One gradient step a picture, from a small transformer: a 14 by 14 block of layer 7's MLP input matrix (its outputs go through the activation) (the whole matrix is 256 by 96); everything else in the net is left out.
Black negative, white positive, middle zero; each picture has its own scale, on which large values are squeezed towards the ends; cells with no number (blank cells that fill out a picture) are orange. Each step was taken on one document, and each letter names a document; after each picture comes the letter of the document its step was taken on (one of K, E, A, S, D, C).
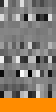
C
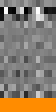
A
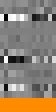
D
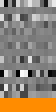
C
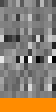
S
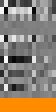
D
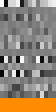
C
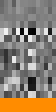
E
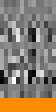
E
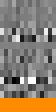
E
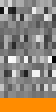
D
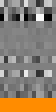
A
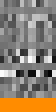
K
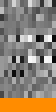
S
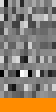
C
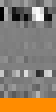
A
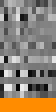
C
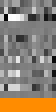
D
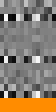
A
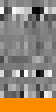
A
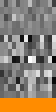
S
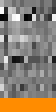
D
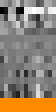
A
